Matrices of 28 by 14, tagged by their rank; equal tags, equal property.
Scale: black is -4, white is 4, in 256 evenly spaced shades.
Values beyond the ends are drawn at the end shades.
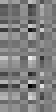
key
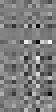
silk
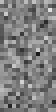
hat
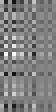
key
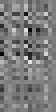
silk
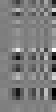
key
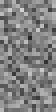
hat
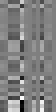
key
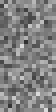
hat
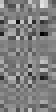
silk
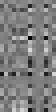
silk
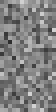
hat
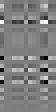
key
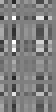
key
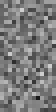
hat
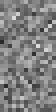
hat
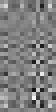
silk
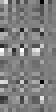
silk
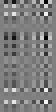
key
